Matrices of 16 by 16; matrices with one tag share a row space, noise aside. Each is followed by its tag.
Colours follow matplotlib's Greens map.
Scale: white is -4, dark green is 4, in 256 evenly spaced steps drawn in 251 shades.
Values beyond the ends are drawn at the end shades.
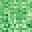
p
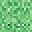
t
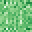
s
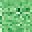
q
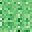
q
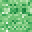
p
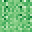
s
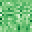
q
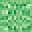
p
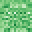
p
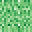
t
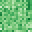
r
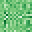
s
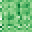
q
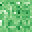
q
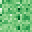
q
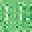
s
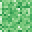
q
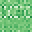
t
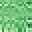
r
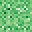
t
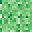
q
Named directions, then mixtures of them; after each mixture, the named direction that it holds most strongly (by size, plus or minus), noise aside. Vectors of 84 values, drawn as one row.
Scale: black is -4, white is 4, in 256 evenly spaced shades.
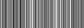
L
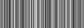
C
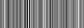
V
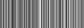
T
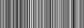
V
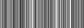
L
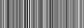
V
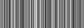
C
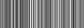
C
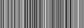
C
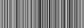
T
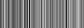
V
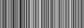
L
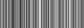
T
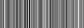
V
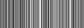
T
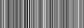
V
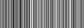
L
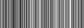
L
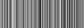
T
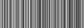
T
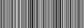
L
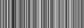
T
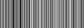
L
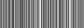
T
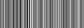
V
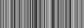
C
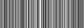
C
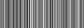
V
